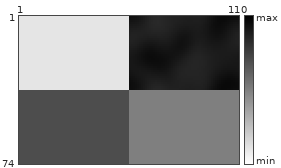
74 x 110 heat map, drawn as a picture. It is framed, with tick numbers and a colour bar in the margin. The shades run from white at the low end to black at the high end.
It is made of 2 by 2 panels. Panel 1,1: very low, flat. Panel 1,2: very high, smooth, faint in contrast. Panel 2,1: high, flat. Panel 2,2: middling, flat.
